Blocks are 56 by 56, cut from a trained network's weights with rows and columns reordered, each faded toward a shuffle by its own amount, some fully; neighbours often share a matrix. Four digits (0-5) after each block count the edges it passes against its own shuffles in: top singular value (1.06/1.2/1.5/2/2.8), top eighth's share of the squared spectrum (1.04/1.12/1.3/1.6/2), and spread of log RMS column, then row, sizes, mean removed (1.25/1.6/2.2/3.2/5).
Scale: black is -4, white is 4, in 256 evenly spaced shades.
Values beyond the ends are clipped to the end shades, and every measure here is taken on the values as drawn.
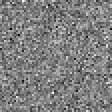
0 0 0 0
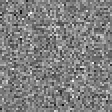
2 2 1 0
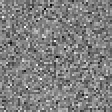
0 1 0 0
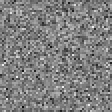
0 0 0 0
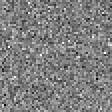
0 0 0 0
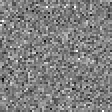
0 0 0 0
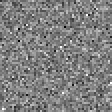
0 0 0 0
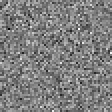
3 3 0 1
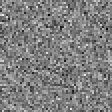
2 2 0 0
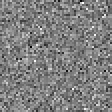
0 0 0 0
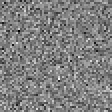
0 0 0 1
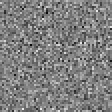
2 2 0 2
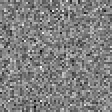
2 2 0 0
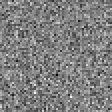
2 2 1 0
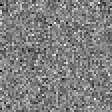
2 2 0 0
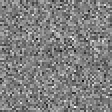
2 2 0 0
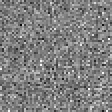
2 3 1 1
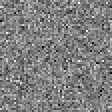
2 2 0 0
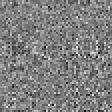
3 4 2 2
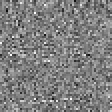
3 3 1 1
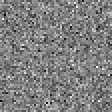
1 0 0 1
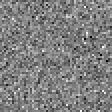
1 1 0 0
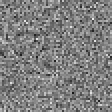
3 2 0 0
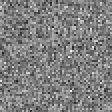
3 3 0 1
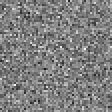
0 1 0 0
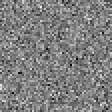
1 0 0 0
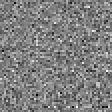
2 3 1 1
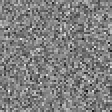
2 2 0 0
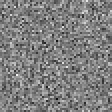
0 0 1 0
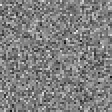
1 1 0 0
